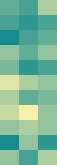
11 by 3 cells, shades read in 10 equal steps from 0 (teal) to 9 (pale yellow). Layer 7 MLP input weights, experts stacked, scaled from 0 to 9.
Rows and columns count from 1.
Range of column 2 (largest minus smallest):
8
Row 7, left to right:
6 3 4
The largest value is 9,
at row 8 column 2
